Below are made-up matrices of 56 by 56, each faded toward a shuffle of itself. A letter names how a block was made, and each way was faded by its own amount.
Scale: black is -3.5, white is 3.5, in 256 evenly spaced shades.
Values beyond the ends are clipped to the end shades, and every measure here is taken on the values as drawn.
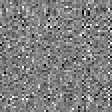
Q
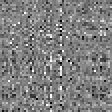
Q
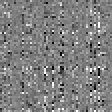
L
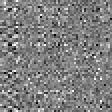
Q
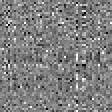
Q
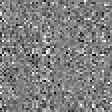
Q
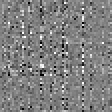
L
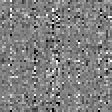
L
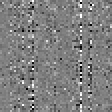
L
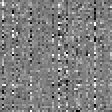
L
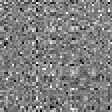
Q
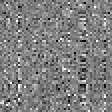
Q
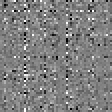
L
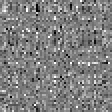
Q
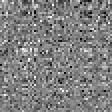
Q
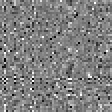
Q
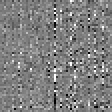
L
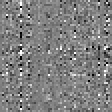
L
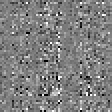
L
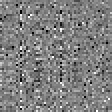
Q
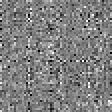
Q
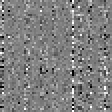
L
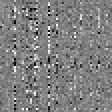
L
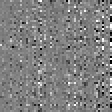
L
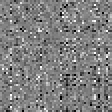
Q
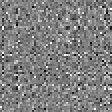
Q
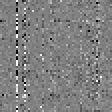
L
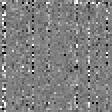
L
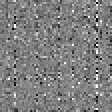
L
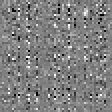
L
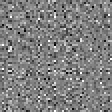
Q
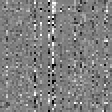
L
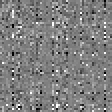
L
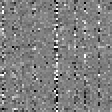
L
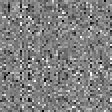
Q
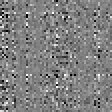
L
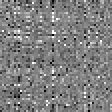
Q
